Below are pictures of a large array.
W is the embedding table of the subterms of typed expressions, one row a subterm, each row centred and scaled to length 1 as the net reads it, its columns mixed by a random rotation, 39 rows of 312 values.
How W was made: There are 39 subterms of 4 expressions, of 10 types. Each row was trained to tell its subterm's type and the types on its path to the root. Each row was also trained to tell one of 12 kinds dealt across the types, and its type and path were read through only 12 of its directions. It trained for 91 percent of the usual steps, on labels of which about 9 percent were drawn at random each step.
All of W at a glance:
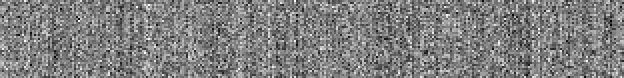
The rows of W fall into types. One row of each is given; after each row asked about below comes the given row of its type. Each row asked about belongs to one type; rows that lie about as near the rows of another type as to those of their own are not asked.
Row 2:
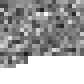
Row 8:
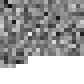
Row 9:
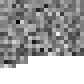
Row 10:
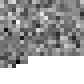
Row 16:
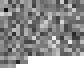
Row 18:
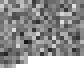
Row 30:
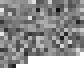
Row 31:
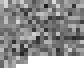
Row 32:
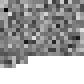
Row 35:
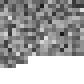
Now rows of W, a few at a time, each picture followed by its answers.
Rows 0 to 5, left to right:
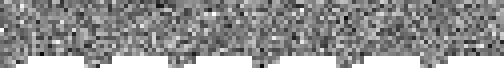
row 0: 18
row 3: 35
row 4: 32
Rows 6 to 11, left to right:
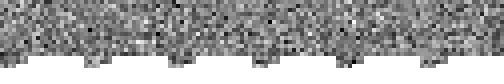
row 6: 18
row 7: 16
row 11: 16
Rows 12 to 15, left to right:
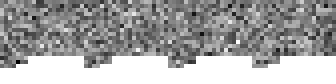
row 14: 30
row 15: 16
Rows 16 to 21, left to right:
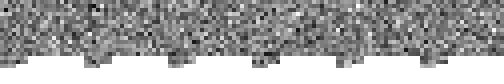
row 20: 18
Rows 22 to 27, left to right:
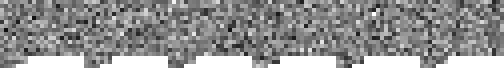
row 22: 16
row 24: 32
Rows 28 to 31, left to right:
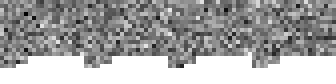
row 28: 16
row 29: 32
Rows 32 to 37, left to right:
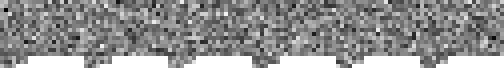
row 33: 18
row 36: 32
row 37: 32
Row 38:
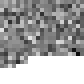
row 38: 18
